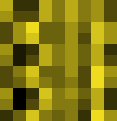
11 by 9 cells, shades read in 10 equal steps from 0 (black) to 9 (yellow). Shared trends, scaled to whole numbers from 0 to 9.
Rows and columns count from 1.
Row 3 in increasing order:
3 4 4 4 6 6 6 8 9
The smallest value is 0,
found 2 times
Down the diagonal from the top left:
7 3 9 4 5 6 3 9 2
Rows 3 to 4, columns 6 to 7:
6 4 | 6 3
